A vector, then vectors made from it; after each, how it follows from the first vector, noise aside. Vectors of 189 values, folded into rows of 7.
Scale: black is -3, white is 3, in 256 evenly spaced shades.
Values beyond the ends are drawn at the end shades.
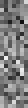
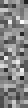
sign-scrambled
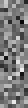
sign-scrambled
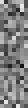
wrapped around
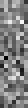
negated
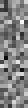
sign-scrambled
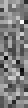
negated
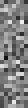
sign-scrambled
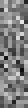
negated
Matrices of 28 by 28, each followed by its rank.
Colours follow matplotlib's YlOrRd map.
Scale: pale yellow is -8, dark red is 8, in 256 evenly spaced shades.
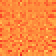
five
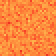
full rank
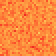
full rank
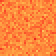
full rank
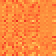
three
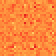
five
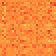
five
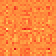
five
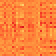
three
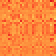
three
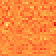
five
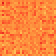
five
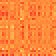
three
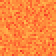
full rank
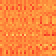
three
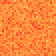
full rank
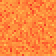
full rank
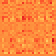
three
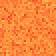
full rank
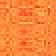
three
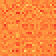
five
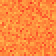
full rank
